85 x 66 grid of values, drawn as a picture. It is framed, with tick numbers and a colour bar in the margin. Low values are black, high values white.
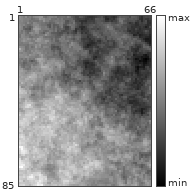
No regular stripes run through it. The ninth with the highest average is the bottom left. No row or column stands out. Values rise toward the bottom left. The field is mottled with small blotches.
